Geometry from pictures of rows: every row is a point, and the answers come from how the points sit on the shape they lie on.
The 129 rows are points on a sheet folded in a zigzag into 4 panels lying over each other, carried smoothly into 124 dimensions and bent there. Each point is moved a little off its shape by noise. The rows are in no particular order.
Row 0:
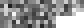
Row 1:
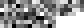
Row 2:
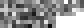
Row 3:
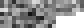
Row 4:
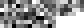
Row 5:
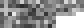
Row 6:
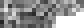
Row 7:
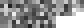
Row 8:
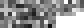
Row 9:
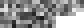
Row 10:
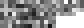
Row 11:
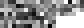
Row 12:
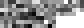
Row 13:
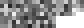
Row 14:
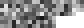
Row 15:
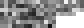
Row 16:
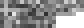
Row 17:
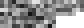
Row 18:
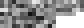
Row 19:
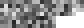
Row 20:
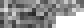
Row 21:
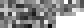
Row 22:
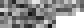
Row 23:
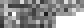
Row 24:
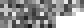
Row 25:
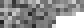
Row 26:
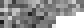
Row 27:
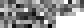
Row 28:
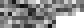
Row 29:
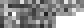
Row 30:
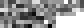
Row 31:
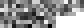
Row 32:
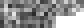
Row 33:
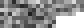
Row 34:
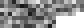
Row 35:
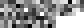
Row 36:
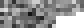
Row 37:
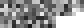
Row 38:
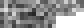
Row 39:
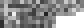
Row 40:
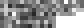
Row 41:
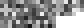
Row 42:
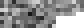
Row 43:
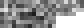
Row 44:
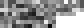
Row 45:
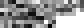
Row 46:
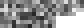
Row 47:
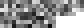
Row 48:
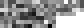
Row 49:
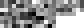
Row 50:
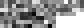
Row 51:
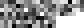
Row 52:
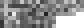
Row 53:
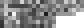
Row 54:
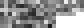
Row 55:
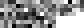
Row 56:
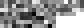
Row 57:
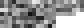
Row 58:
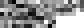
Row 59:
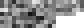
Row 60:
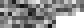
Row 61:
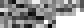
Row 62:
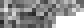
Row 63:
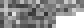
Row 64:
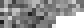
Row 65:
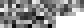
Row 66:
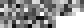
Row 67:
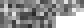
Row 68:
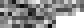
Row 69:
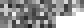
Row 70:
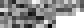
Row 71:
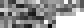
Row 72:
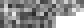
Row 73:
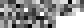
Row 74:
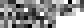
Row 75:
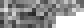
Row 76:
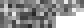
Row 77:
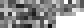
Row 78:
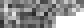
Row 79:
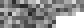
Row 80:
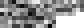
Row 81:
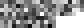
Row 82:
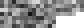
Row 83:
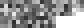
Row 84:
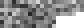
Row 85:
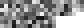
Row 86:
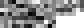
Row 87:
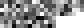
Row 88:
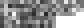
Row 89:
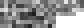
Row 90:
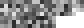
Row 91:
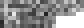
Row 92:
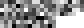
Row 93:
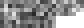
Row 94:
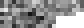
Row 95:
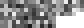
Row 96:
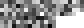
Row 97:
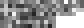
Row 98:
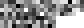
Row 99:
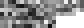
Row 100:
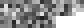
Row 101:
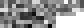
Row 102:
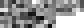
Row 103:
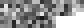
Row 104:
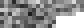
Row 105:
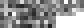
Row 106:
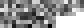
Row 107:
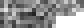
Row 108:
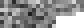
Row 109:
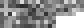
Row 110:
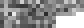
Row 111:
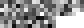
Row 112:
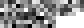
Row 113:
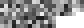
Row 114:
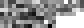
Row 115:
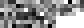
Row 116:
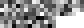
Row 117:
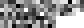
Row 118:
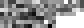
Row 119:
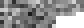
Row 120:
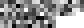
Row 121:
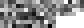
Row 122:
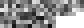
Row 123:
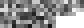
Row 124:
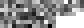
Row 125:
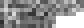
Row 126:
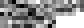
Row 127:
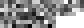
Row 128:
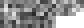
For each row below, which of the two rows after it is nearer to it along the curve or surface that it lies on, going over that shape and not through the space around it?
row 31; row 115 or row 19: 115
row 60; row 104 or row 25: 104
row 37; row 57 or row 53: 53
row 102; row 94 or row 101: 94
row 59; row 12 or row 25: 25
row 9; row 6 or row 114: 6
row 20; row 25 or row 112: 112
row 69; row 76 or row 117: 117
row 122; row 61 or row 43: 43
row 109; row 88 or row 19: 88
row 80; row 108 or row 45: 45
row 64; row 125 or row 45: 45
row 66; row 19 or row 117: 117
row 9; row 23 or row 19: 23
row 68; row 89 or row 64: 64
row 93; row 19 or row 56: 56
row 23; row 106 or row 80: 106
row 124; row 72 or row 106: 106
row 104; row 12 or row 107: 12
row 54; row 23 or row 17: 23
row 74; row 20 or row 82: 20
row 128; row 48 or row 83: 48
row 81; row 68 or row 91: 91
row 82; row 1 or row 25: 25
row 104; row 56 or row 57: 57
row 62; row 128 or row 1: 128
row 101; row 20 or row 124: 20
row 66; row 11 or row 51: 51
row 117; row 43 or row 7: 7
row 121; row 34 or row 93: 93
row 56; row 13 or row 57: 57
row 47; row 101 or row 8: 8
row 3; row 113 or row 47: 47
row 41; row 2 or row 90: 90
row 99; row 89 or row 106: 89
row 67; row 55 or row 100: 55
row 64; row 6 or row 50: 50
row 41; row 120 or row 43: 120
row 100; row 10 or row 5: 10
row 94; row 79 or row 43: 79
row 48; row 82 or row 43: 43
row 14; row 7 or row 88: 7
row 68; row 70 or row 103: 70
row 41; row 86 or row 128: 128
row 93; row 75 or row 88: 88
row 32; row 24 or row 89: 89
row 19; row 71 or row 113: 113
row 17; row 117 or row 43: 43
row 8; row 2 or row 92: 2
